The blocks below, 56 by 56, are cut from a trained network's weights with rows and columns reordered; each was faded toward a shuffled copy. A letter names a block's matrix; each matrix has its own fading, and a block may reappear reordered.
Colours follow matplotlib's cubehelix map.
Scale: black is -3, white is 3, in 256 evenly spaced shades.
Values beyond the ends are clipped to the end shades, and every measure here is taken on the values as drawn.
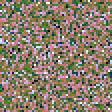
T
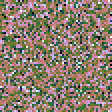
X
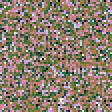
X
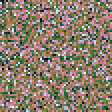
T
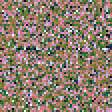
X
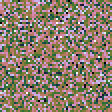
X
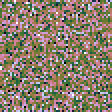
T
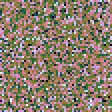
X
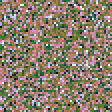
T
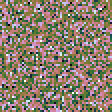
T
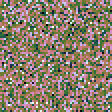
T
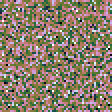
T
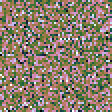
T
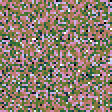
X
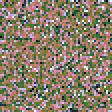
T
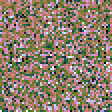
X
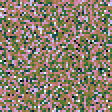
T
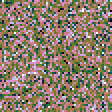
T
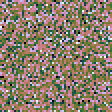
X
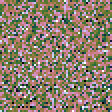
X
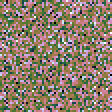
X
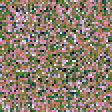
X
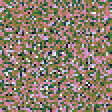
X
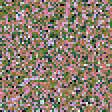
X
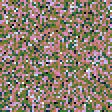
T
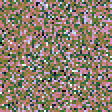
T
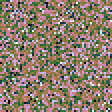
T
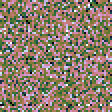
X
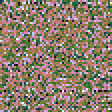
X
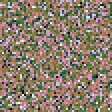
T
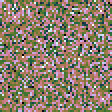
T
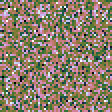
T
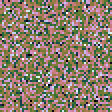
X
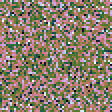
T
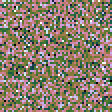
X
